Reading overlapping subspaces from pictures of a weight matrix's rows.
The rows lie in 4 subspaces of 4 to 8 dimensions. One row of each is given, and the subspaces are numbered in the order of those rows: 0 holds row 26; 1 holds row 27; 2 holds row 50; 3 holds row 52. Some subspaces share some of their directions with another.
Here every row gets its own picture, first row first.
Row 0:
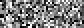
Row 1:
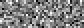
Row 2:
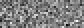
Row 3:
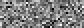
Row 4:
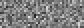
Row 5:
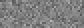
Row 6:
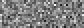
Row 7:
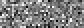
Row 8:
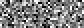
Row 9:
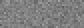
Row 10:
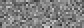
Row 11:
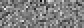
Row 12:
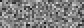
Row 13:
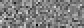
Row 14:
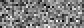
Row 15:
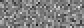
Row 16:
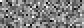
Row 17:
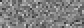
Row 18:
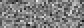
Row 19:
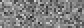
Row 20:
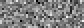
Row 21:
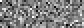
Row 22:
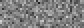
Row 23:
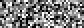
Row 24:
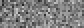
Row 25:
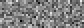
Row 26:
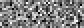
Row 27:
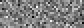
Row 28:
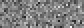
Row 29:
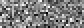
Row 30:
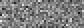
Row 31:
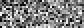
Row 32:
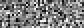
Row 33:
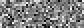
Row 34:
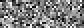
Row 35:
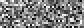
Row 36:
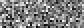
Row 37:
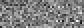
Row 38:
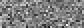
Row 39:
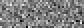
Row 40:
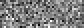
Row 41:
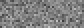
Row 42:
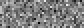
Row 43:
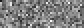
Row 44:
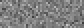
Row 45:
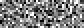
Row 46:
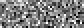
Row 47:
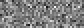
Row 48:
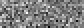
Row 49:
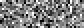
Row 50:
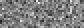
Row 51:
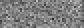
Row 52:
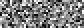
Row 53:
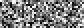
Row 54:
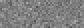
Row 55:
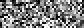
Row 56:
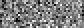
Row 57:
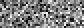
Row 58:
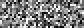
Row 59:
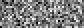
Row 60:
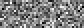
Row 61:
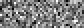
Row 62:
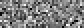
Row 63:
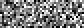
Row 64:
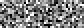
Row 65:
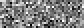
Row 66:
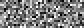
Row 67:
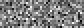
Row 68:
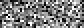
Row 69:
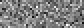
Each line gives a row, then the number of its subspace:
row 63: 0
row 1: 2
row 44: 1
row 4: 0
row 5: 3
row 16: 3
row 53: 2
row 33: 3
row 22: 2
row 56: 0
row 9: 3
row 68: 2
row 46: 0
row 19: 0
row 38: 3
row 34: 3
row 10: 3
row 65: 3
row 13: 1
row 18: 2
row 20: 2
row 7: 2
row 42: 0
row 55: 3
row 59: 0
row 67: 0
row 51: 2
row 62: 0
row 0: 0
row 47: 0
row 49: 2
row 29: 1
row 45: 2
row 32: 0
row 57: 1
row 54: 0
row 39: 0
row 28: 0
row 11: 0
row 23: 1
